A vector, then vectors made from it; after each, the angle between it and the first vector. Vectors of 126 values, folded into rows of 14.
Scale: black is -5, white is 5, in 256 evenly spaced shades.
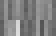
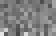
partly opposed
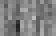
nearly opposite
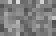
partly aligned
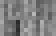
nearly opposite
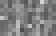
partly aligned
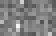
partly aligned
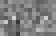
partly opposed
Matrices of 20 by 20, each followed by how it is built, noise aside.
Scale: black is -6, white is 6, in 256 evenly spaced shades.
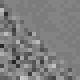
lower triangular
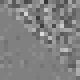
upper triangular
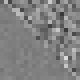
upper triangular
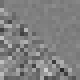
lower triangular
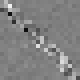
banded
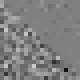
lower triangular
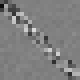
banded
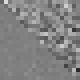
upper triangular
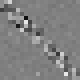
banded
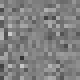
low rank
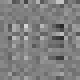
low rank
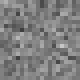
low rank
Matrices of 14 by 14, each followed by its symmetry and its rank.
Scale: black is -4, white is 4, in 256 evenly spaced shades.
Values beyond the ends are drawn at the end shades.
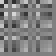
symmetric, rank one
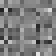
neither, rank two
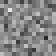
neither, full rank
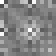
symmetric, rank three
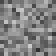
neither, full rank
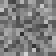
neither, full rank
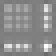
symmetric, rank one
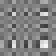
symmetric, rank one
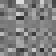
neither, rank two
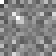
symmetric, rank three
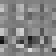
neither, rank two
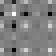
symmetric, rank one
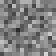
neither, full rank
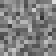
neither, full rank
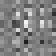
neither, rank two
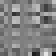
neither, rank two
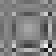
symmetric, rank one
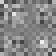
symmetric, rank three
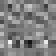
neither, rank two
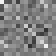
symmetric, rank three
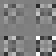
symmetric, rank one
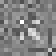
symmetric, rank three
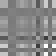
symmetric, rank one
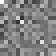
symmetric, rank three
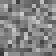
neither, full rank
